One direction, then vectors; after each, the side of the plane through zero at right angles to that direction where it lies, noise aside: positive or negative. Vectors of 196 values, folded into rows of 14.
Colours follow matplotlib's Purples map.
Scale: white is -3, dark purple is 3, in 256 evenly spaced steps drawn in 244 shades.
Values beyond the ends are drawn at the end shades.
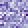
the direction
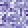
positive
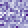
positive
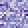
positive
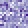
positive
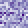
negative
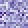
negative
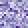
positive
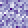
positive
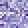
positive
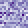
negative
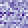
negative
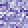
positive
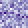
negative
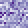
negative
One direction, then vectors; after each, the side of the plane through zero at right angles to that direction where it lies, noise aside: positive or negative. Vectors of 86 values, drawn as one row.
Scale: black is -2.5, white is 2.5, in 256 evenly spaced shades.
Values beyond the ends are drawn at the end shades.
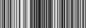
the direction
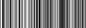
positive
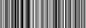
negative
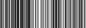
negative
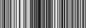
positive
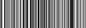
positive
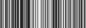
negative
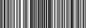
positive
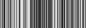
positive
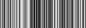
positive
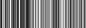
negative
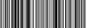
negative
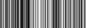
negative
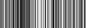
negative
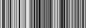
positive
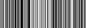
negative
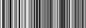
positive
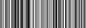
negative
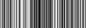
positive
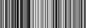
negative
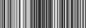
positive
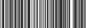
negative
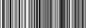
positive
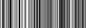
positive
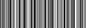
positive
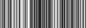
positive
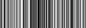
positive
